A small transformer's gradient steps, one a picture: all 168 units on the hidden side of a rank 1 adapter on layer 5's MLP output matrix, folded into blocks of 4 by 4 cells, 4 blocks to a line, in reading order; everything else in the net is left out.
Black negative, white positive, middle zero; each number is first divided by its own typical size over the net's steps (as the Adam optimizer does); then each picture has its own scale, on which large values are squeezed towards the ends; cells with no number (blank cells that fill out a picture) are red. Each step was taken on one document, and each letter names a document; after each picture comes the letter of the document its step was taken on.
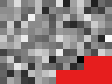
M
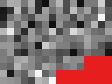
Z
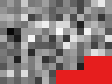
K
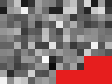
Z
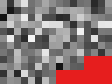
M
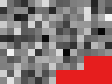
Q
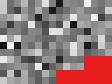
Q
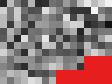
Z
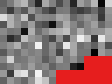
K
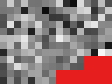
Z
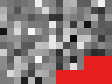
Z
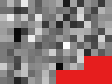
M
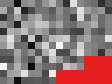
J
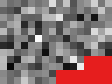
J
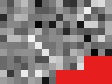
K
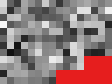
Q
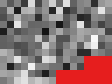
J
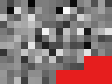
J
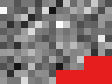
M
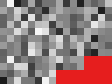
M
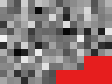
Q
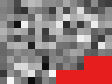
M
